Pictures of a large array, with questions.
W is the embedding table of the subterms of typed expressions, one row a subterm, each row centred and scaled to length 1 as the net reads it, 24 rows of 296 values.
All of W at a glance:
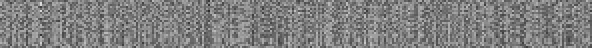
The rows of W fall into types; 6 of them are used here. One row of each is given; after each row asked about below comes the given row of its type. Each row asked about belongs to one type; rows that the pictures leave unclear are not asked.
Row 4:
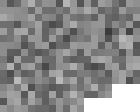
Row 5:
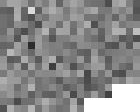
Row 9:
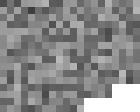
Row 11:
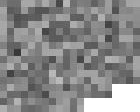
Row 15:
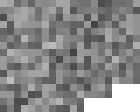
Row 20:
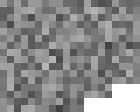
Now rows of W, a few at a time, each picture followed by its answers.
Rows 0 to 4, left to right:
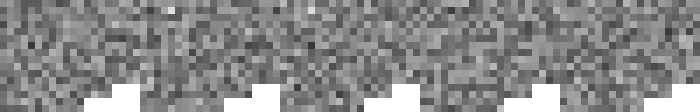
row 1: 11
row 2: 4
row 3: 9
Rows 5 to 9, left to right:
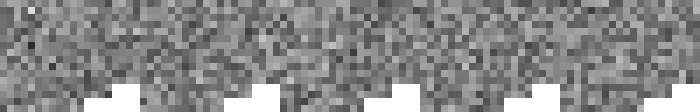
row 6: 4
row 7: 15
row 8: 20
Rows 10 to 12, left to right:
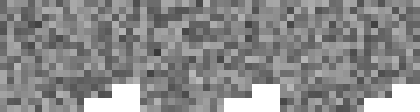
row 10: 5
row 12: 9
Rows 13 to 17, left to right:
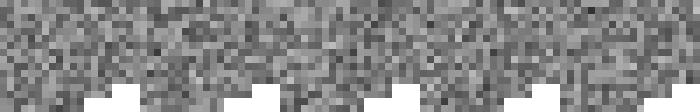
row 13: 20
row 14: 11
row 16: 20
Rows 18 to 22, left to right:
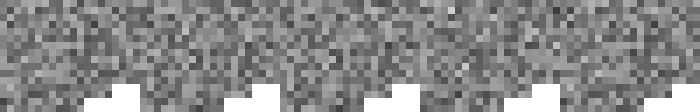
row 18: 9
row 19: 20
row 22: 9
